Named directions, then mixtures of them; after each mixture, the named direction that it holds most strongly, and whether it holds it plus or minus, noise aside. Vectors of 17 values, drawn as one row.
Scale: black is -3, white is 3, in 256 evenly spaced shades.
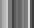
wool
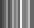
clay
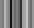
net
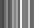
clay, plus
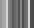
wool, plus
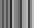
net, plus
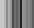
clay, minus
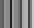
net, plus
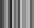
clay, plus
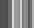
wool, minus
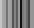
clay, minus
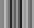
net, plus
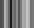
net, plus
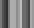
wool, minus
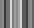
net, minus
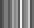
clay, plus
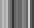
wool, plus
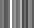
net, minus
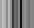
clay, minus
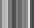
wool, plus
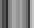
wool, minus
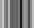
clay, minus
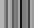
clay, minus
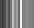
clay, plus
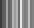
clay, plus
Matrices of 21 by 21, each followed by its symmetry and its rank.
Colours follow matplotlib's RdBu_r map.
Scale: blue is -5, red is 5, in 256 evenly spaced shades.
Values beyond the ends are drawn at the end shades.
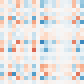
neither, rank two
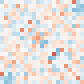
symmetric, full rank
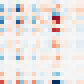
neither, rank two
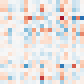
neither, rank three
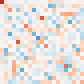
symmetric, full rank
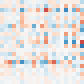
neither, rank three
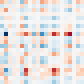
neither, rank two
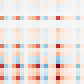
neither, rank one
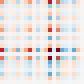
symmetric, rank one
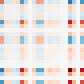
symmetric, rank one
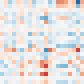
neither, rank three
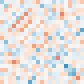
symmetric, full rank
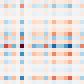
neither, rank one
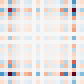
symmetric, rank one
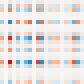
neither, rank one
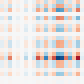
neither, rank one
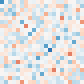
symmetric, full rank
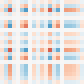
symmetric, rank one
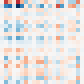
neither, rank two
